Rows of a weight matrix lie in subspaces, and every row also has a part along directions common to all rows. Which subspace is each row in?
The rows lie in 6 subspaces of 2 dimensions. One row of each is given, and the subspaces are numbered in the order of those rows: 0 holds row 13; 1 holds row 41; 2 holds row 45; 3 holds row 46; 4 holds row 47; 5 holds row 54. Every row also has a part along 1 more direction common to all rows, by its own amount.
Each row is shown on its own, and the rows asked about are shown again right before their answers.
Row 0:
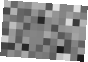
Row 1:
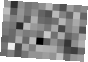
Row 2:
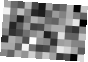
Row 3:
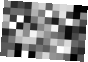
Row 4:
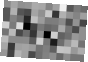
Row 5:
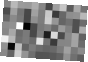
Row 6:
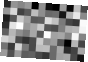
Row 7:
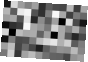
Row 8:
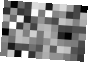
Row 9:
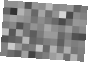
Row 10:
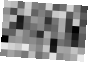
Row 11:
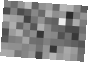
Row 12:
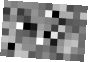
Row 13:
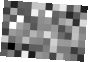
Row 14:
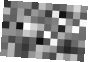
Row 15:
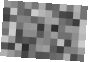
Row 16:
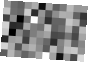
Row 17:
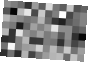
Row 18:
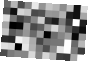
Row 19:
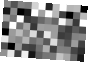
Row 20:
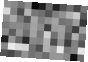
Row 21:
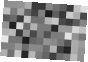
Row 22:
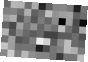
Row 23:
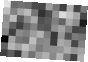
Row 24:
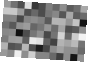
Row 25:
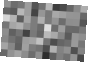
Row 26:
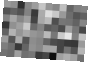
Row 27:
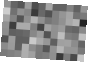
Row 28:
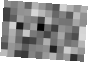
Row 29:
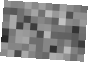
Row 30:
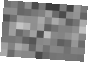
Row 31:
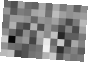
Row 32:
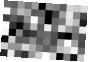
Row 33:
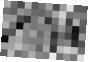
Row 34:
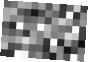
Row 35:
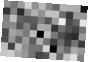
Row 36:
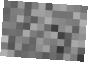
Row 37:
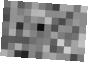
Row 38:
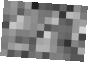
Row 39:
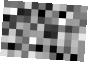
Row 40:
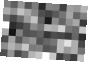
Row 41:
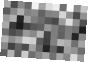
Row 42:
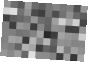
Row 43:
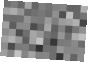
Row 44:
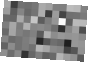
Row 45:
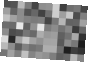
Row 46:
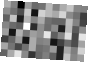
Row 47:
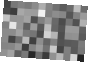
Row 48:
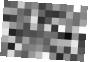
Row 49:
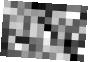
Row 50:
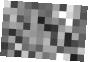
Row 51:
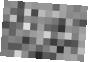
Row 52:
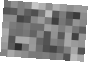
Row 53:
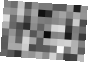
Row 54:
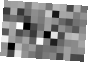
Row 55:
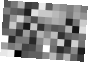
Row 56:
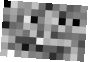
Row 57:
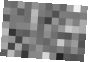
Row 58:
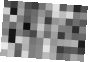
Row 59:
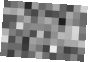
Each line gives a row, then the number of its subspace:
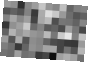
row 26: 3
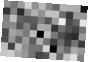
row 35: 0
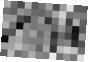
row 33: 0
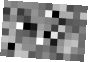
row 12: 5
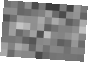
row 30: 1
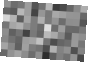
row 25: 4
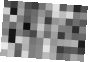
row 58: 2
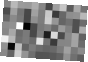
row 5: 5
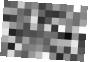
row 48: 3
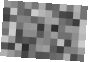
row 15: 2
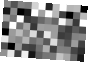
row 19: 0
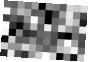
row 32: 3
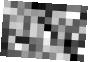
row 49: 1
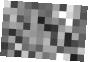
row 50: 1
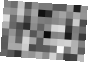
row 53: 3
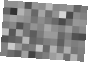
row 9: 4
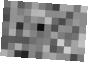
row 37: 2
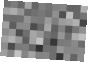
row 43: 4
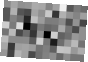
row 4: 5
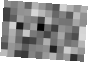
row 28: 2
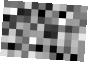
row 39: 4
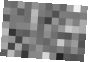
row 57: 3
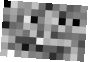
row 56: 5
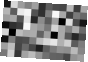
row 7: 5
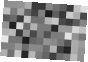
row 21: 0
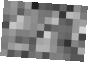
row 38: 1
